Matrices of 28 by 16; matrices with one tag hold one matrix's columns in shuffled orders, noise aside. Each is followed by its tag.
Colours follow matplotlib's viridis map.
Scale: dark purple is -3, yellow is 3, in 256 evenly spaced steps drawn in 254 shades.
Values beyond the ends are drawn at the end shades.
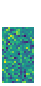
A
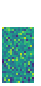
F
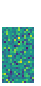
A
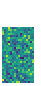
A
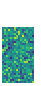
A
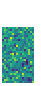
F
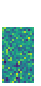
F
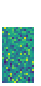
F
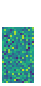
A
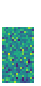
F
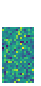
A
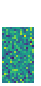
A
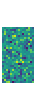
A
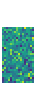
F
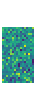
F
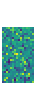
F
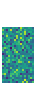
A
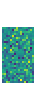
A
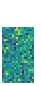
A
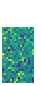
F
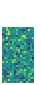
A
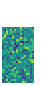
A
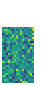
A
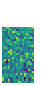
F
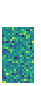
A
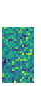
F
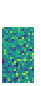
F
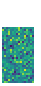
A
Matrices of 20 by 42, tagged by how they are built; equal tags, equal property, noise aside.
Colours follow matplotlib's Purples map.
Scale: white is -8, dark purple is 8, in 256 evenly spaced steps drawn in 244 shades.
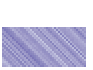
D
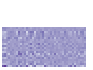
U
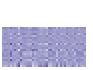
U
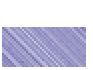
D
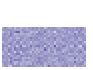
U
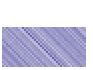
D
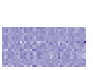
U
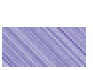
D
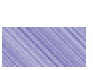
D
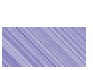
D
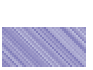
D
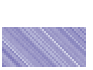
D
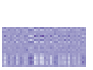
U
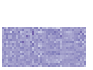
U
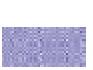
U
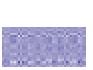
U
